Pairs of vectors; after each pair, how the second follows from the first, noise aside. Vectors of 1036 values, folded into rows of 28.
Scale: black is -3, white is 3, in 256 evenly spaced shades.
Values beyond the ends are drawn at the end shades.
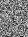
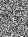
negated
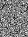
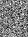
shuffled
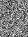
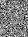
shuffled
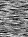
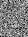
shuffled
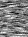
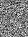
shuffled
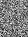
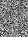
negated
